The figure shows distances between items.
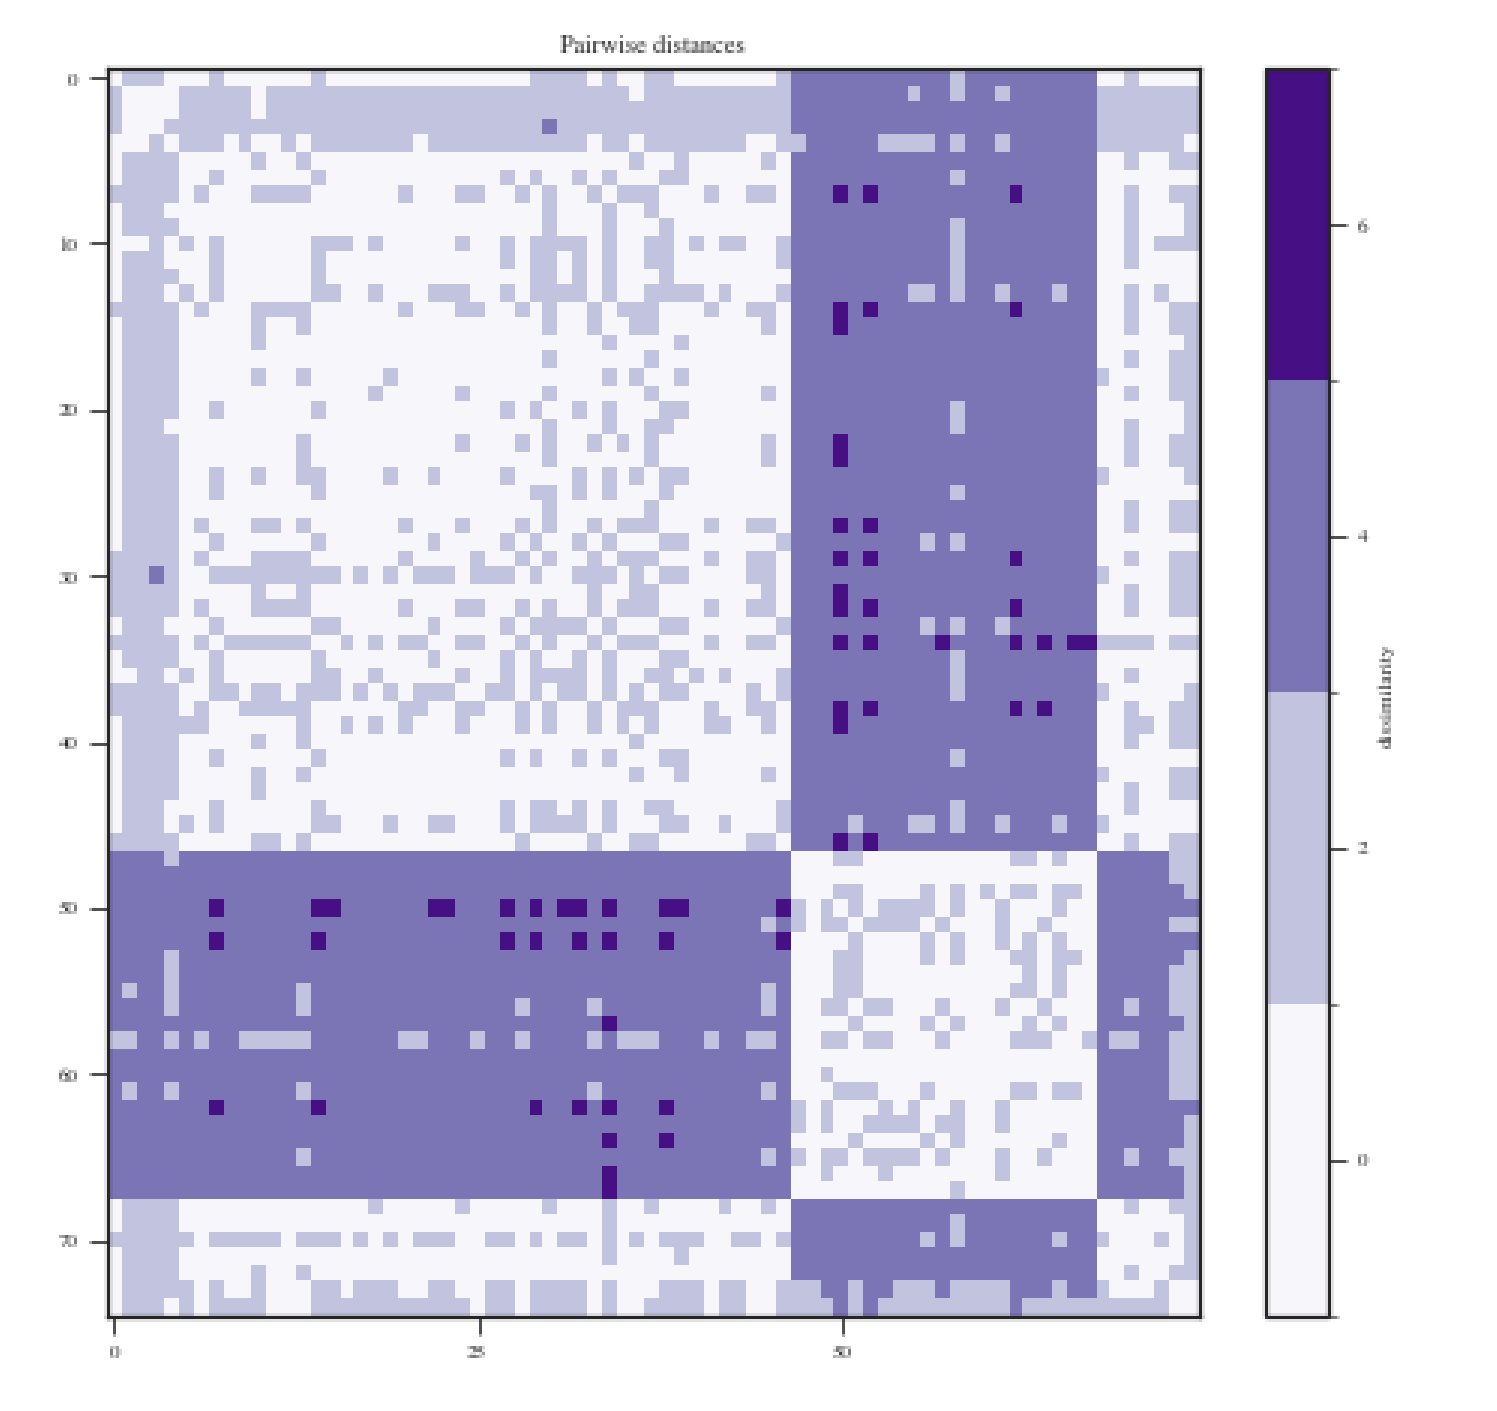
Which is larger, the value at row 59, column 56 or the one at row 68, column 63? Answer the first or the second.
the second
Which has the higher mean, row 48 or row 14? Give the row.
48
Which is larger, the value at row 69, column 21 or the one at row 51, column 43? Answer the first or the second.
the second
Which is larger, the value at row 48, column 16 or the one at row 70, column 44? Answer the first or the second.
the first
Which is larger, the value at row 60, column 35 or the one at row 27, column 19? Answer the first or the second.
the first
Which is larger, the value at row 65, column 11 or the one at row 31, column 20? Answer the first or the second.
the first
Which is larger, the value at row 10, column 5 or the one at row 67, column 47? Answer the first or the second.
the first
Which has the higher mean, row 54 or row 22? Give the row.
54
